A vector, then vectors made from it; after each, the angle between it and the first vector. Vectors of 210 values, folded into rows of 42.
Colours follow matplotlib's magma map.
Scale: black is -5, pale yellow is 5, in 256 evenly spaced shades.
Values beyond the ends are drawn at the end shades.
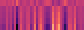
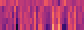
nearly parallel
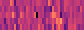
partly aligned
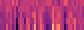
nearly parallel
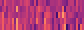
partly opposed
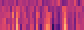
nearly opposite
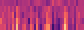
nearly opposite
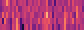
partly opposed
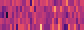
partly aligned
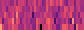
partly opposed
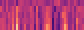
nearly opposite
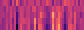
nearly parallel
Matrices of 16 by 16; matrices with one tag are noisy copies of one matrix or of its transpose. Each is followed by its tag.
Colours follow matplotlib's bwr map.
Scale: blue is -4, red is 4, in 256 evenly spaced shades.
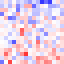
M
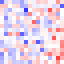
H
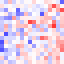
M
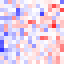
M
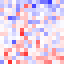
M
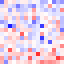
H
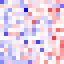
H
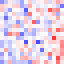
H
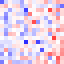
H
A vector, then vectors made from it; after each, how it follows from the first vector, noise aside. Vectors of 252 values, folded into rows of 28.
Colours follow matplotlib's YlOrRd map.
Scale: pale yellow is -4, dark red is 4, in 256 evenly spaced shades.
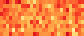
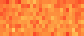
shrunk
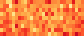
reversed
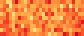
reversed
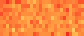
shrunk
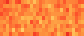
shrunk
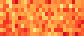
reversed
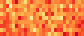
reversed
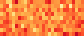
reversed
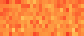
shrunk
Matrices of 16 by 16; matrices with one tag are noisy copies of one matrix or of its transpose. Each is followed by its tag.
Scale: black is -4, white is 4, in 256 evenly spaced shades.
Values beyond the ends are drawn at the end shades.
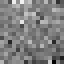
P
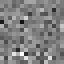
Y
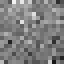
P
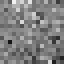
P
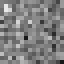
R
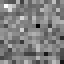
R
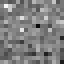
R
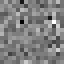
Y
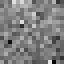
P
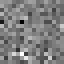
Y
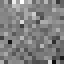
P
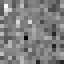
R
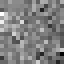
P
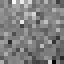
P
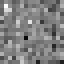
R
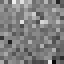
P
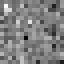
R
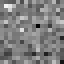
R
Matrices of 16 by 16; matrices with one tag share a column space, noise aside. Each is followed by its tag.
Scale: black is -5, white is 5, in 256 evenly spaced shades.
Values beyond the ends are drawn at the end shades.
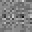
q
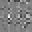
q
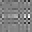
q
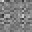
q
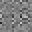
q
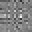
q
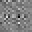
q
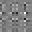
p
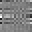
q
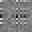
q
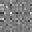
p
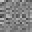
q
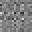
p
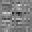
p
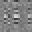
q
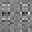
p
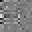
q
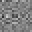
q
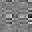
q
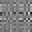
p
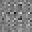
p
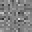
p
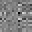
p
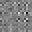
p
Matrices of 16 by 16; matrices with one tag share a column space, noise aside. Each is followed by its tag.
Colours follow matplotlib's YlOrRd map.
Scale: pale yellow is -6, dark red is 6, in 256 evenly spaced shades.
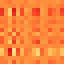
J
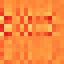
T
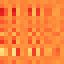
J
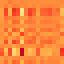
J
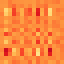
J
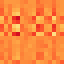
T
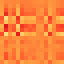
T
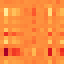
J
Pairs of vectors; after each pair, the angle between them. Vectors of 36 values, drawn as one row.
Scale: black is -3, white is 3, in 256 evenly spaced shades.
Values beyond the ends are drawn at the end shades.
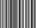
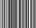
partly aligned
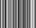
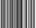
partly opposed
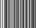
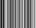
nearly opposite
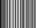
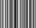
orthogonal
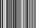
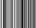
nearly opposite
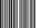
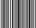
nearly opposite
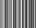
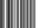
partly opposed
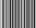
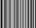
partly opposed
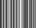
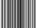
nearly opposite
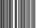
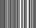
orthogonal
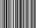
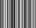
nearly opposite
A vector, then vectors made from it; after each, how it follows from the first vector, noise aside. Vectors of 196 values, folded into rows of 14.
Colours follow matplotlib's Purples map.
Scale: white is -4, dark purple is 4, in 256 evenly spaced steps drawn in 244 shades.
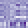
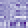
copied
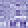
copied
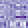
negated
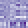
copied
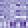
copied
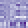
copied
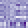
copied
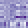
negated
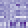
copied
